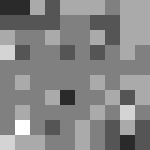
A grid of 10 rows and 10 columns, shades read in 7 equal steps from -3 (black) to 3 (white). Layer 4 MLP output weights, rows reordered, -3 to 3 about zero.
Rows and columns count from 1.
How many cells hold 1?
28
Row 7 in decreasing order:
1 1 1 0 0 0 0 0 -1 -2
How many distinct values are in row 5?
1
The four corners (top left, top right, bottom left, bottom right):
-2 1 2 -1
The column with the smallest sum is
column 8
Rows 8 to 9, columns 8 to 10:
0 2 0 / -1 1 -1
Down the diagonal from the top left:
-2 -1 0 0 0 0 0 0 1 -1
